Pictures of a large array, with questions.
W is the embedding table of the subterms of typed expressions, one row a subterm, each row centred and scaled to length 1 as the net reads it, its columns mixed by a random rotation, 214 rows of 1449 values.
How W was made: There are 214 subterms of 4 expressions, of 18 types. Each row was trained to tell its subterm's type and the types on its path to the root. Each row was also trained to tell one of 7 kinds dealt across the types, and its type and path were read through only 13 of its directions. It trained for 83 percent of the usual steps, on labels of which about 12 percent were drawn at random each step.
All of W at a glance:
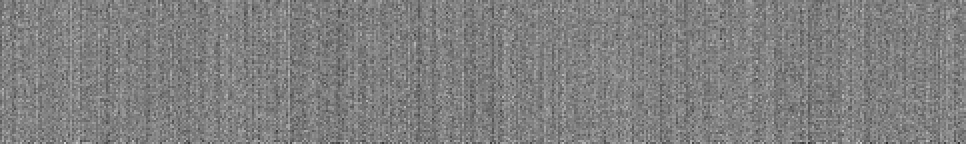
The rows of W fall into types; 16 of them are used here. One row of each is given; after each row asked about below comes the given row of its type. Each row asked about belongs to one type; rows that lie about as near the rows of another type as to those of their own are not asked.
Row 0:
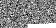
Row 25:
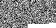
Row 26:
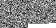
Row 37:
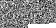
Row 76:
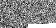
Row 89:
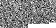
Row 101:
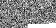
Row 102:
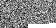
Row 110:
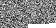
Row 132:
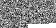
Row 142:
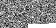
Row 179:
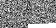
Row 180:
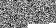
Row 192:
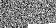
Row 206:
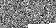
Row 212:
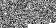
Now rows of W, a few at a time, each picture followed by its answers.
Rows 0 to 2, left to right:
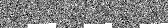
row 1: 142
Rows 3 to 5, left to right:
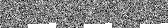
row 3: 206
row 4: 110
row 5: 142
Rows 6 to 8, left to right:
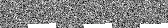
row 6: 132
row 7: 212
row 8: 142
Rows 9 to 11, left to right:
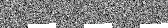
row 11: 179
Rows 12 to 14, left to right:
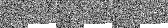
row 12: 212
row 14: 192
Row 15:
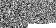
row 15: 76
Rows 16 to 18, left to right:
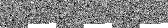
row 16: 89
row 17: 76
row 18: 102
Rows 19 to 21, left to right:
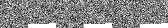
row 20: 25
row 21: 212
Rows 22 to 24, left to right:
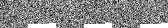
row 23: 37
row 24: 206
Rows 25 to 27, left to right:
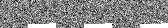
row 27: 179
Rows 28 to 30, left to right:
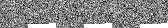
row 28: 132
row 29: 206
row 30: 101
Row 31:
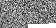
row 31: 26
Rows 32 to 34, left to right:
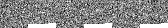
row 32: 192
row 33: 132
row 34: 142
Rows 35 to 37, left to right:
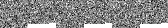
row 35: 0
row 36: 142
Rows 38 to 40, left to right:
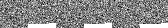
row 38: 180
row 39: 89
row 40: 212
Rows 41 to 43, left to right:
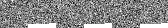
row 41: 212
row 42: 26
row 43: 110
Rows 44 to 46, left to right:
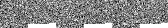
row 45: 37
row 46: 132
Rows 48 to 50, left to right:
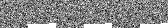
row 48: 180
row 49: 110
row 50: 89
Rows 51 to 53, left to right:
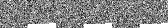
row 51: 179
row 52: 0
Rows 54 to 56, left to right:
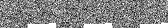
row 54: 25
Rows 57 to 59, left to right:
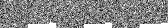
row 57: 206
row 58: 37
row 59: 0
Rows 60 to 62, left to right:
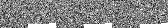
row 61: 102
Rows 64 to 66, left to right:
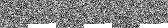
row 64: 132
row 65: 0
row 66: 76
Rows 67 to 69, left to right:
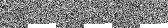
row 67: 25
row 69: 192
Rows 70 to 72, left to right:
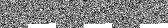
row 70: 132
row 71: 180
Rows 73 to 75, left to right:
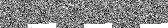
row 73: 101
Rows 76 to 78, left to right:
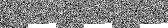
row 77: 101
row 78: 101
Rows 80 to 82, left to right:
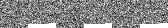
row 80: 76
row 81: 25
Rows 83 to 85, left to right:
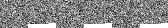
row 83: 26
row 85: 76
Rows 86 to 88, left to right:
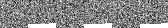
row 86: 179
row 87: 212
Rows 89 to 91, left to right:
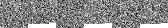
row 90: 192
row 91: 142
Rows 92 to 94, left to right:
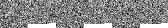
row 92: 76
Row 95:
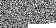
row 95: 192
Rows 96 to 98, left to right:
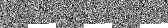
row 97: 0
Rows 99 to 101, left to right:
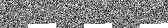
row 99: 132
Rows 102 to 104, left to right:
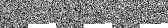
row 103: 101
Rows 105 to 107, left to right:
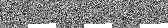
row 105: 179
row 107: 26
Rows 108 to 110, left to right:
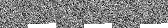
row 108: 179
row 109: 26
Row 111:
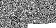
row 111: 89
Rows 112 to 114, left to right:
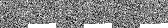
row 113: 26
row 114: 192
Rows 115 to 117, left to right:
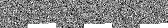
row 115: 179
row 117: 212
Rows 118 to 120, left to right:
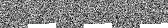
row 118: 110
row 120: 89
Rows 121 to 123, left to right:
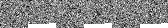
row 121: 180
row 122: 101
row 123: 26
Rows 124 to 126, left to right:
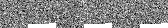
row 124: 110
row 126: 89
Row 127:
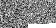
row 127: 76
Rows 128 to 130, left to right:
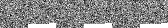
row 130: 212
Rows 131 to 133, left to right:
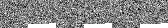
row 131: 192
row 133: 26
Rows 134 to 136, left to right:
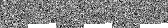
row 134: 206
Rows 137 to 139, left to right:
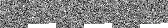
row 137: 110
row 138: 26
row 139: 206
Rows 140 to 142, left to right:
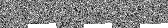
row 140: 110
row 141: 101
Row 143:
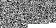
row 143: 179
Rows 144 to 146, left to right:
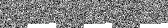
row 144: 0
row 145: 206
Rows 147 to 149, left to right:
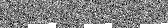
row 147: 102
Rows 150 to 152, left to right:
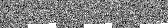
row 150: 192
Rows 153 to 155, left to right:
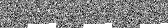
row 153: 0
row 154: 0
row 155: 26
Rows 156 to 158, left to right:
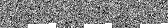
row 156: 206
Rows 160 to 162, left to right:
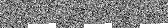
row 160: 180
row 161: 110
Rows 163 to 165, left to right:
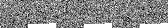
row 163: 26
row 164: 179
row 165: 89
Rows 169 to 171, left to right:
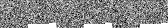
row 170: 37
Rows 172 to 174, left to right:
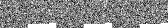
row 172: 0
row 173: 102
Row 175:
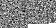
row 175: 110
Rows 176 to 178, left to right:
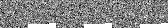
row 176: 76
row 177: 180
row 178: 142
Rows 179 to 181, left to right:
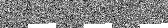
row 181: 212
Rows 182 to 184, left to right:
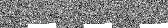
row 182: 76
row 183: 102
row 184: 0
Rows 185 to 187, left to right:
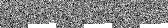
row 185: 102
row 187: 192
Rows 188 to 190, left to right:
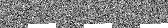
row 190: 179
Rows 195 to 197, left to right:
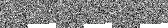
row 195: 142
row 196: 25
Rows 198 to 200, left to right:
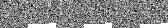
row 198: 102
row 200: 110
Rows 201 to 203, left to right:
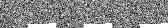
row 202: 76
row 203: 102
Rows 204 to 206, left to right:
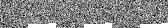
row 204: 76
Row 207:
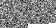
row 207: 89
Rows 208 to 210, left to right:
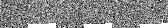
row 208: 192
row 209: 25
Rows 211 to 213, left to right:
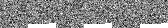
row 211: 110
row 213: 89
